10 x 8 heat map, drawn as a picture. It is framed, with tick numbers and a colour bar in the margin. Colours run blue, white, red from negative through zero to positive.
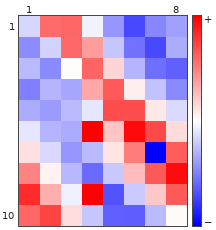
The bottom middle is the roughest part. Three lone cells stand out: two far higher and one far lower than their neighbours. Neither half mirrors the other. The middle left is the calmest part.
